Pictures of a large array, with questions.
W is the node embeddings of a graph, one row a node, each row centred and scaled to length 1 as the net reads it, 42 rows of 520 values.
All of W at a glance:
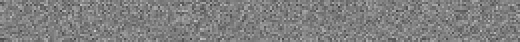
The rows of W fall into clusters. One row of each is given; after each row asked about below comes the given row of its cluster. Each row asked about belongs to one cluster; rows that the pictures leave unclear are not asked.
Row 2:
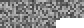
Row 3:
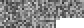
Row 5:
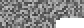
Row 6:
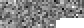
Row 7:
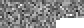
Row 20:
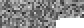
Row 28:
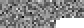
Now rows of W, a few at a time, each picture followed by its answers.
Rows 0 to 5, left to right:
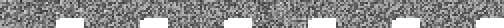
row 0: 6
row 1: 5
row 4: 5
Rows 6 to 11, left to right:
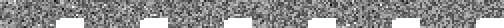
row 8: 7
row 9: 6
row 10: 28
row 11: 28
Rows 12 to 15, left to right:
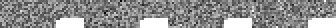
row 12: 5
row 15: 3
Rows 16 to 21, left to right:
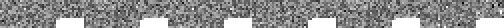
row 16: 28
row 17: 20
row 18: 28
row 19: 7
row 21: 6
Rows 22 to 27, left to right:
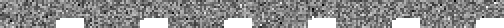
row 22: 6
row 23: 2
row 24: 2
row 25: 3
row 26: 7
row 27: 28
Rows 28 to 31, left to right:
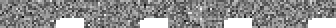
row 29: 2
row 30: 3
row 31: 28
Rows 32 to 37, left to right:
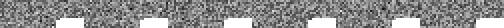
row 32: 7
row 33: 20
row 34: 3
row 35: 5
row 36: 20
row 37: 28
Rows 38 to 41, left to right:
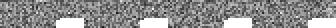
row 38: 2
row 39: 2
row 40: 5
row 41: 2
